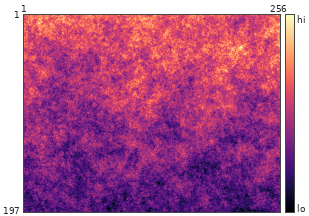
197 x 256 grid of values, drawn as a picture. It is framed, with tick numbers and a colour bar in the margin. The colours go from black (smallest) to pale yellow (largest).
Grain: blotchy. Lone odd cells: none. Slope: up to the top.
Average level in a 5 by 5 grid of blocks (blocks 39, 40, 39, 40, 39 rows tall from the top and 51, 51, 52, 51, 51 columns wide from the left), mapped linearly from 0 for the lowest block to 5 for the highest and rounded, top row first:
5 4 5 5 5 | 3 3 4 4 4 | 2 2 3 3 2 | 1 1 2 1 1 | 0 0 0 0 0
